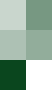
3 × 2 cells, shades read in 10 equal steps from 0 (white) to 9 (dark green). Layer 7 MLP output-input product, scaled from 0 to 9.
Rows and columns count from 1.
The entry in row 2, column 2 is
4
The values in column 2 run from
0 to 5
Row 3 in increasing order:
0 9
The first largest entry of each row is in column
2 2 1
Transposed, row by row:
2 3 9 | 5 4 0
